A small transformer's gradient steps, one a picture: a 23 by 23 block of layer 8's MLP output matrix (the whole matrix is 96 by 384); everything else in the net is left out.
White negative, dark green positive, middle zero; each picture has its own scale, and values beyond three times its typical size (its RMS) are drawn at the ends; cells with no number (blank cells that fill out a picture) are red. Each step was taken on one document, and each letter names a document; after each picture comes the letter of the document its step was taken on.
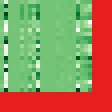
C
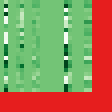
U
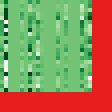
C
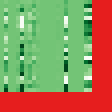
U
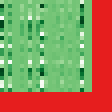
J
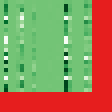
U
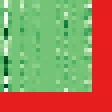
C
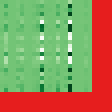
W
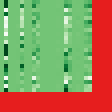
U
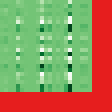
W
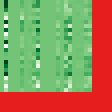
C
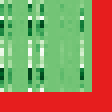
J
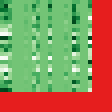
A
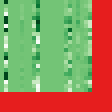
C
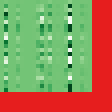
W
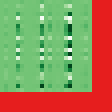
W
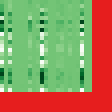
J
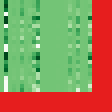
C
